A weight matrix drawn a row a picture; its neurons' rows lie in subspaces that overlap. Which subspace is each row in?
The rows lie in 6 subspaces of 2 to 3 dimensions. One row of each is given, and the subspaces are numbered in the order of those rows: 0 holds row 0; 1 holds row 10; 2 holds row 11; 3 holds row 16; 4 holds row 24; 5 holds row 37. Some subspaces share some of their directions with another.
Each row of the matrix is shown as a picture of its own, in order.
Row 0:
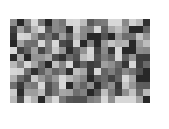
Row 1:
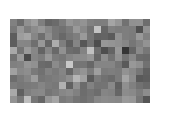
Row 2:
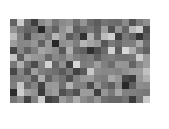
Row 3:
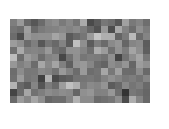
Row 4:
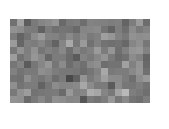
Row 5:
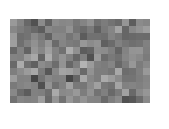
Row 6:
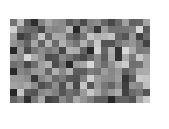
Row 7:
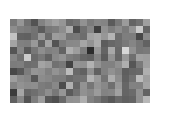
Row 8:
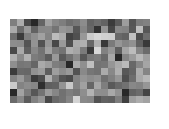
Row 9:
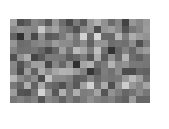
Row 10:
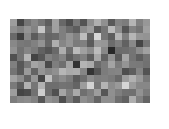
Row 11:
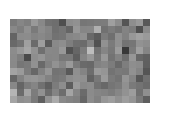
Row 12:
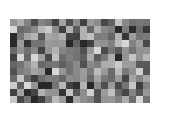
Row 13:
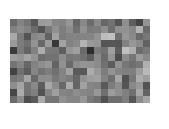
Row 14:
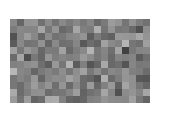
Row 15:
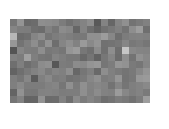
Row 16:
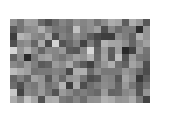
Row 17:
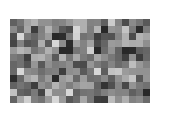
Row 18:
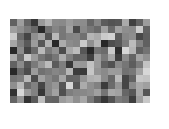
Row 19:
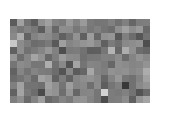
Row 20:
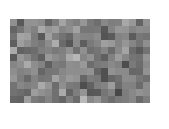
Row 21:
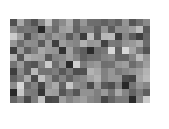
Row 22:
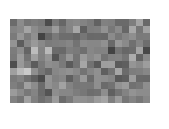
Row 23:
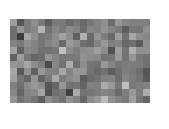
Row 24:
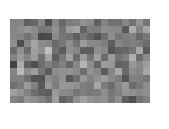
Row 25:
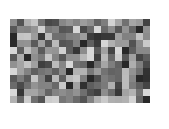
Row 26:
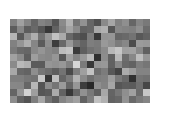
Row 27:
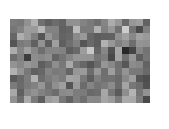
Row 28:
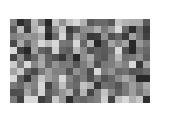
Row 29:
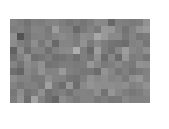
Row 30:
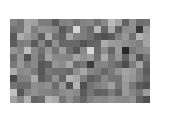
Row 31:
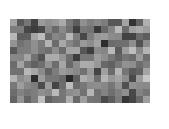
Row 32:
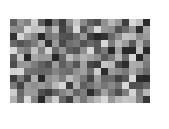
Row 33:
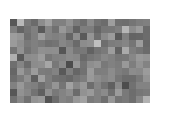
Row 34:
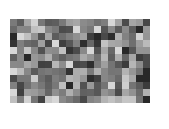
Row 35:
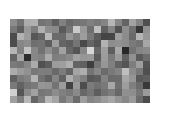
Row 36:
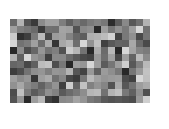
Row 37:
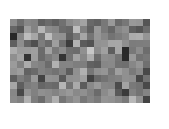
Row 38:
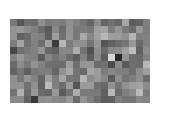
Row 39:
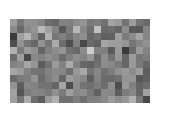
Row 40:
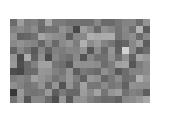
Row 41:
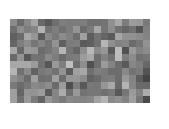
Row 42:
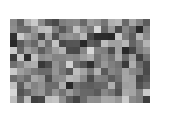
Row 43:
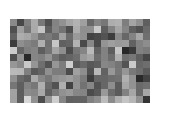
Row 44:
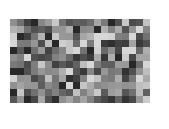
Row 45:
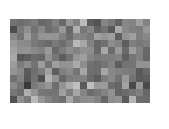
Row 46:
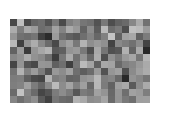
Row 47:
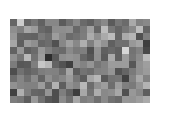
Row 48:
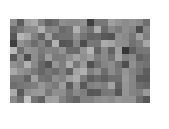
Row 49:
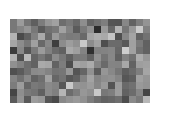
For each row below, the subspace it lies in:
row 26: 1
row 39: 5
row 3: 5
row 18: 3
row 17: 1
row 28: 0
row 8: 5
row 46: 4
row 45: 5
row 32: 4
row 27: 4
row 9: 1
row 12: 5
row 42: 5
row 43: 0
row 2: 1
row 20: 2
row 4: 2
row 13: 3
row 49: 5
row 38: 3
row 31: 4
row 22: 4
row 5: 4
